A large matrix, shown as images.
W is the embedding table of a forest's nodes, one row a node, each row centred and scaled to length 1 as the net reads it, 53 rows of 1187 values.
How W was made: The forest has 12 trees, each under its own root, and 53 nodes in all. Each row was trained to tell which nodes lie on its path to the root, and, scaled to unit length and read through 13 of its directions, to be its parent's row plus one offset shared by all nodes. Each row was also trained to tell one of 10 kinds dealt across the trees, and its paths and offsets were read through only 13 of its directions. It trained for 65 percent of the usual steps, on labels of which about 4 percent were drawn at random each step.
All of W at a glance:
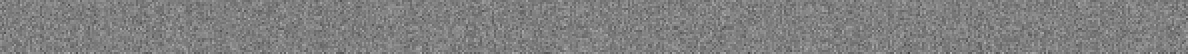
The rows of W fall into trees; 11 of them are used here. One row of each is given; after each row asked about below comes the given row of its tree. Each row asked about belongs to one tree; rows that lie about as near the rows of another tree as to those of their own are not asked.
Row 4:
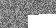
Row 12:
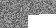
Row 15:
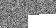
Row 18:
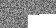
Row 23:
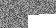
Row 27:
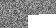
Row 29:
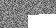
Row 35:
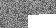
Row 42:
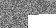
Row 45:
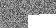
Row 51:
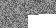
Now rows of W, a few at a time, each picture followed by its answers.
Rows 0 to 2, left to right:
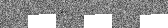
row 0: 27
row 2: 4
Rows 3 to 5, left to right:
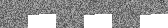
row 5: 23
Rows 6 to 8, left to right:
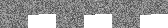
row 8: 42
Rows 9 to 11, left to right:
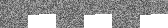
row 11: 12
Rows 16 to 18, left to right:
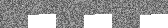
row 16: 29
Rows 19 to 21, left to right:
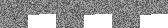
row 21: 51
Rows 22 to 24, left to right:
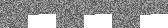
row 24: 15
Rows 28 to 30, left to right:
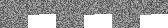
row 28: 29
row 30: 45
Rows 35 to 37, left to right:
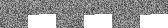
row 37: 45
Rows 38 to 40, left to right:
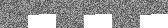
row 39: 4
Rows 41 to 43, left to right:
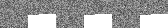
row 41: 4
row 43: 15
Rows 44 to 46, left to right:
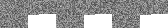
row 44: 42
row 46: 15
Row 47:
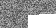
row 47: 42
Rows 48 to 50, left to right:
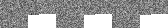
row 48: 15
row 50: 29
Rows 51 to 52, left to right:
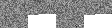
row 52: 45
